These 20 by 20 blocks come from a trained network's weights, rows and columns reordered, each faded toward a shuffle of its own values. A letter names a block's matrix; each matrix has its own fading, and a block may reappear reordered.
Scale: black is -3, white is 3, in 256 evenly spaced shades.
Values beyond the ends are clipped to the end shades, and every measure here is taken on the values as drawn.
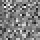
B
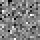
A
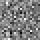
A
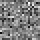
B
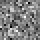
A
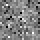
A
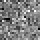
B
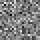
B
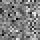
B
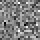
B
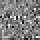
B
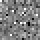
A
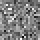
A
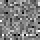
B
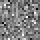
A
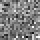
B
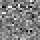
B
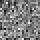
A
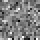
B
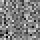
B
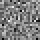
A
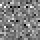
B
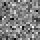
B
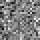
A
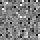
A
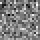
B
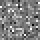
A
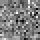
A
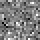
A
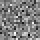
B
